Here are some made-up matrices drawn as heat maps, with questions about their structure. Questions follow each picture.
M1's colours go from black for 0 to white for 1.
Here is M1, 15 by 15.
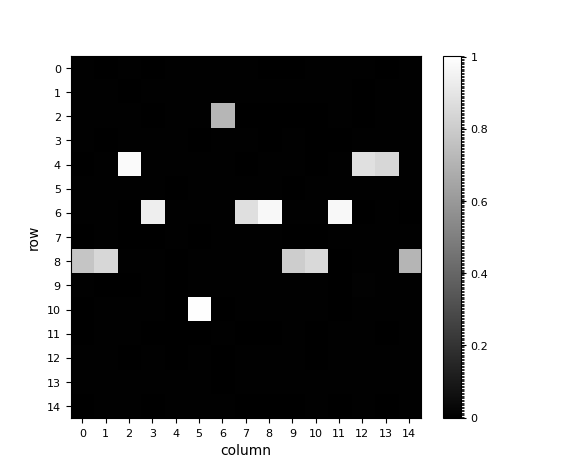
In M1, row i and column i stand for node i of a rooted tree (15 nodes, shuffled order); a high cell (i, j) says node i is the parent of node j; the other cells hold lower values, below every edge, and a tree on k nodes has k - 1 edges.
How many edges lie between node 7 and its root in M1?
3
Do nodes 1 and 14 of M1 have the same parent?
yes
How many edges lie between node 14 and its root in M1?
4
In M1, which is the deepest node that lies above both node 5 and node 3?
6
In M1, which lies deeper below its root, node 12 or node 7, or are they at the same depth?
node 7
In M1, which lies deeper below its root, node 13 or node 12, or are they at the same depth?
the same depth
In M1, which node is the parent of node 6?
2
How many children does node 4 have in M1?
3
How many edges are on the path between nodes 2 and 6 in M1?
1
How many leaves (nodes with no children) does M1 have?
10
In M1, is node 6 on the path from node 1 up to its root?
yes
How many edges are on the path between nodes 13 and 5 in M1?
6
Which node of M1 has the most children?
8
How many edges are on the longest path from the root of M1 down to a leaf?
5
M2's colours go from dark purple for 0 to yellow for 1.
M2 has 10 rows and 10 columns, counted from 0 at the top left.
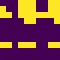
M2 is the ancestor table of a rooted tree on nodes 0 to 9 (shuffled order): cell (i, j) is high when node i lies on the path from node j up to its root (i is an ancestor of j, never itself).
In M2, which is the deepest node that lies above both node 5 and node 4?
3
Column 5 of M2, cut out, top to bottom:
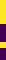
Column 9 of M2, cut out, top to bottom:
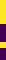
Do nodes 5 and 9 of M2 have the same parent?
yes
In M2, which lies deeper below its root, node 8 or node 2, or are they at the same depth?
node 8
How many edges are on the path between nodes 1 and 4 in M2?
3
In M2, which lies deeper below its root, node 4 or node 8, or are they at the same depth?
node 4
